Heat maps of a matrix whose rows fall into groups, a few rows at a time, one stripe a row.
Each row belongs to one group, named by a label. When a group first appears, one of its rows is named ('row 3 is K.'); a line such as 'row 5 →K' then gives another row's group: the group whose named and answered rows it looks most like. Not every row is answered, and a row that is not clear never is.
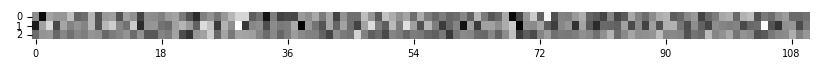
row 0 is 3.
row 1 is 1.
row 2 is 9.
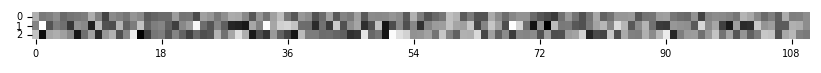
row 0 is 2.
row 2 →3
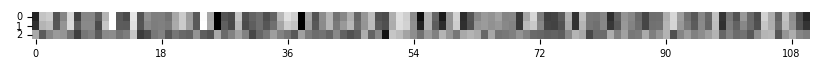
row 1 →1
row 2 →3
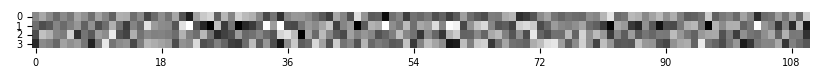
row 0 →9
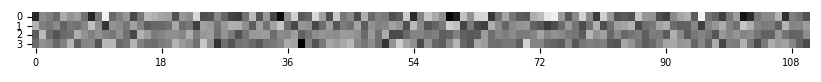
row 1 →2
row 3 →1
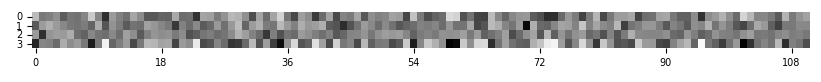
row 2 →3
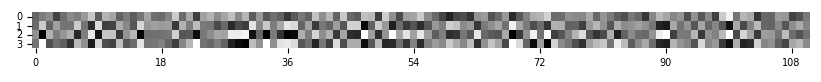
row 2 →3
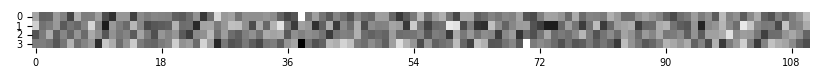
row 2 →9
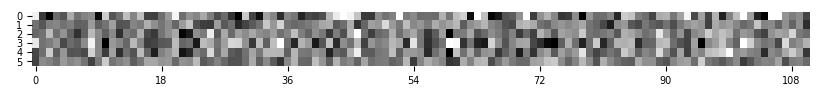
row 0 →1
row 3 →2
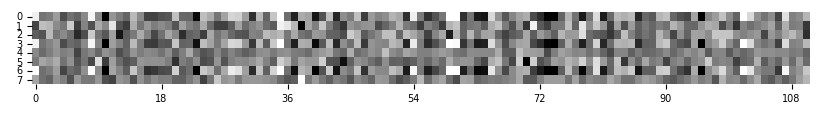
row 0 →2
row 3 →2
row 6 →2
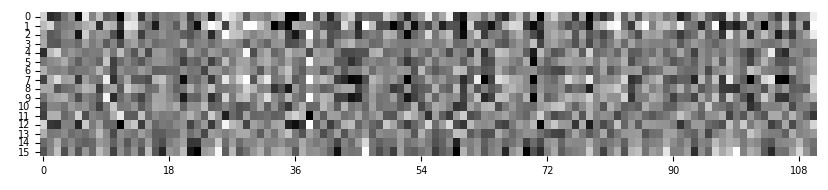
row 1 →9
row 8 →9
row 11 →1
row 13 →2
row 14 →9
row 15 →9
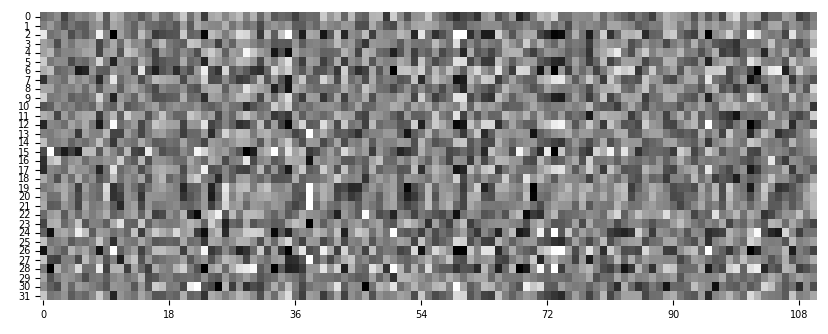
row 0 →3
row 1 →3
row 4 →9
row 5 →2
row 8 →9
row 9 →2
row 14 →2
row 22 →9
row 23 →1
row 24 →3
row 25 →2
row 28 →3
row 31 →2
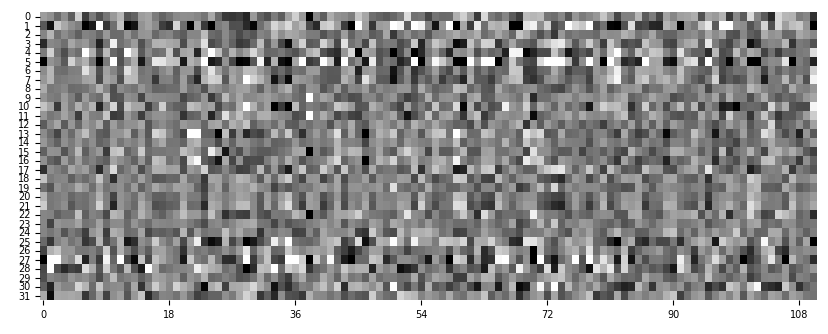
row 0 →1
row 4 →9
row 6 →9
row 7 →9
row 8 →2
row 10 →9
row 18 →2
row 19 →3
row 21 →2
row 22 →1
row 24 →3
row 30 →3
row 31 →3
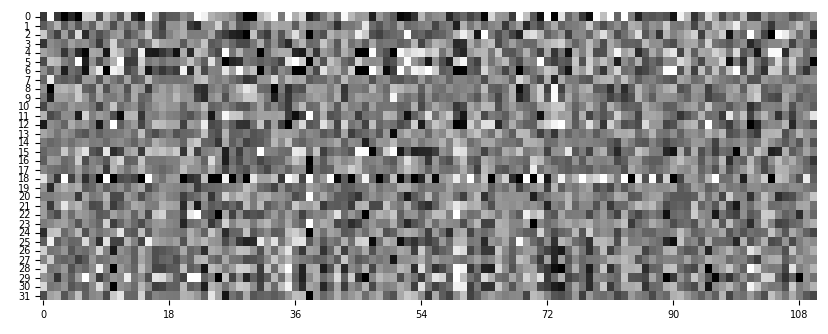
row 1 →9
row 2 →1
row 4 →3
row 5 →1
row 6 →3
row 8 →3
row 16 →1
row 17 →1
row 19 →3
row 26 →2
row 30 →2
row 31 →1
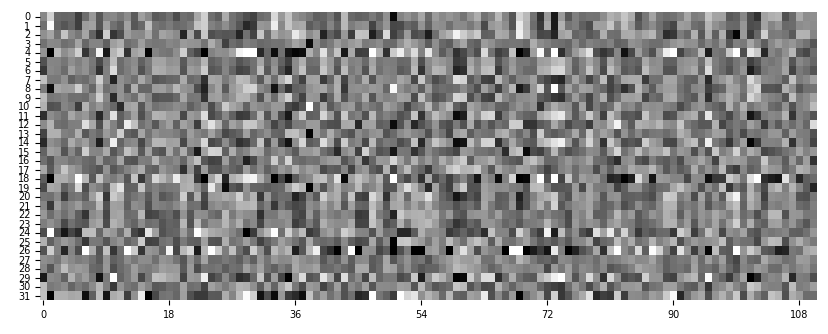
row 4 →3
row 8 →3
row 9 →2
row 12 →9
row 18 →3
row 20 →3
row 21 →3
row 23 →3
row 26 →9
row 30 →2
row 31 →3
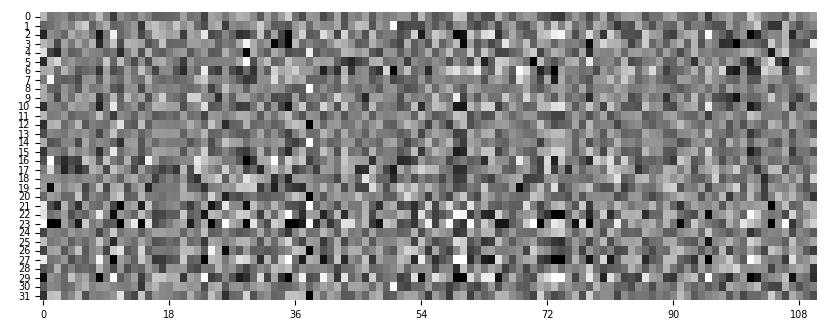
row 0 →2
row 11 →2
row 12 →1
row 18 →9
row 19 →3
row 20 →1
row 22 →2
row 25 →2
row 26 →1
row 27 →2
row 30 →3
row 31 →1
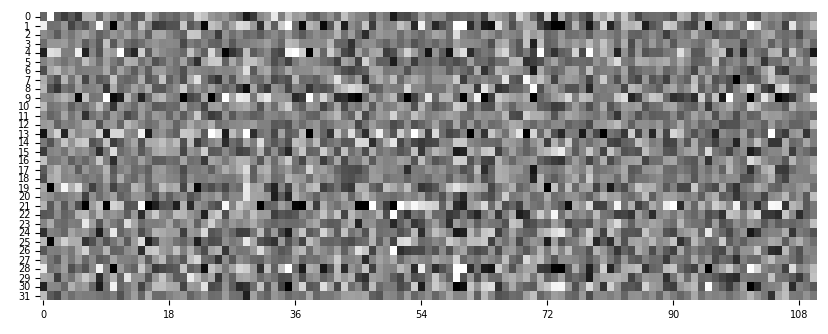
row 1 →2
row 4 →1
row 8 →1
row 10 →2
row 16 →2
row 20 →9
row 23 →9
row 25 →3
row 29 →9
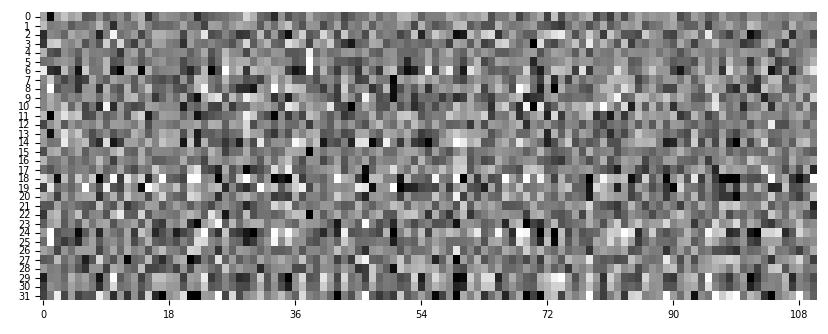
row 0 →3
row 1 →2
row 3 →1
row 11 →3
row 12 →1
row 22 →1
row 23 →9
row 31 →9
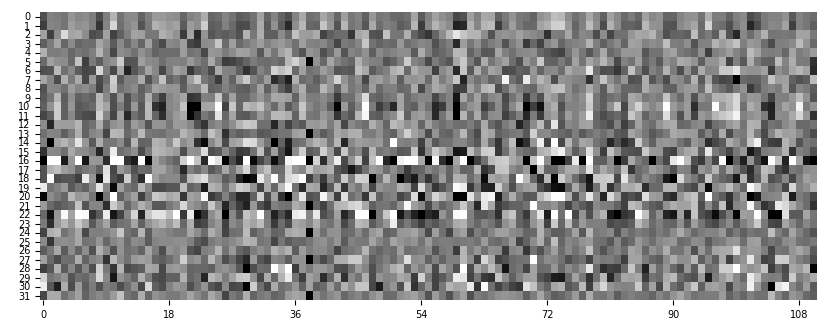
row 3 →9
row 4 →2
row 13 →1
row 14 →3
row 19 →2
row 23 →3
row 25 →3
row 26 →9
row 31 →1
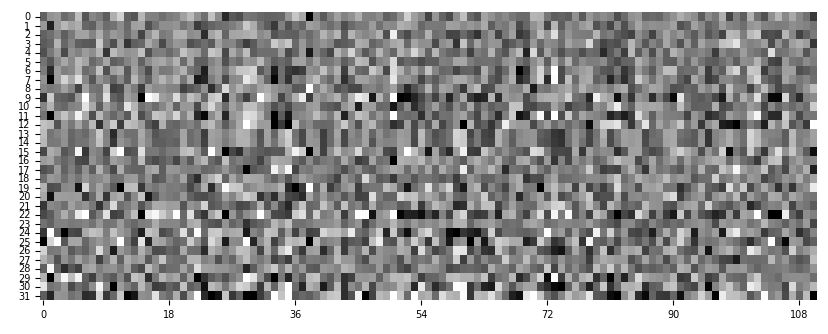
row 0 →1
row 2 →3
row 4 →1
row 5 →3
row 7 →3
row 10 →9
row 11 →3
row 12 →9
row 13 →2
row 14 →2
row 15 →1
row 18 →9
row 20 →3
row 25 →1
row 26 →2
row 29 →3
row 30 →2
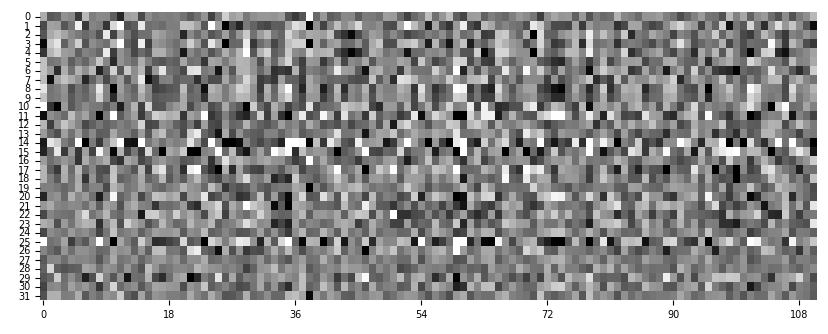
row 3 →1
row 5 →2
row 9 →2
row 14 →1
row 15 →9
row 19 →1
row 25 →2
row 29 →9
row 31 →1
